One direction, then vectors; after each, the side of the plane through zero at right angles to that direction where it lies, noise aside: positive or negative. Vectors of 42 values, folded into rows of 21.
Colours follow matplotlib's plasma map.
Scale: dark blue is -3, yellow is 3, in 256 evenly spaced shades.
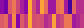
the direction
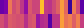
positive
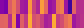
positive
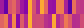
positive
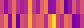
positive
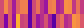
negative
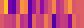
negative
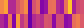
negative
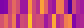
positive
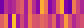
positive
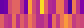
positive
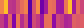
negative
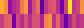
negative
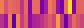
negative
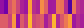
positive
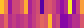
negative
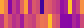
negative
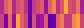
negative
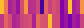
negative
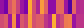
positive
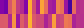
positive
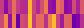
positive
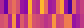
positive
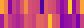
negative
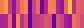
negative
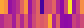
negative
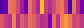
positive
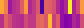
negative
